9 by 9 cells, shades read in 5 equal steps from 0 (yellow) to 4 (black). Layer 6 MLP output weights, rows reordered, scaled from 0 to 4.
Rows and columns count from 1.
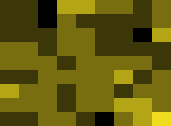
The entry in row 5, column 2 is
2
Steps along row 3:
same same down same up same up down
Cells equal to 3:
30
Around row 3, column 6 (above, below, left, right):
3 3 2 3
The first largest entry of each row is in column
3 3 8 3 4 1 4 4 6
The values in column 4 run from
1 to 3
